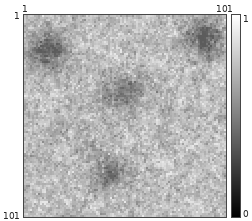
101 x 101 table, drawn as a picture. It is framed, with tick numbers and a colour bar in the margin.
There are four dips. The texture is blotchy. No regular stripes run through it. On average the colour sits 70% of the way up the scale.
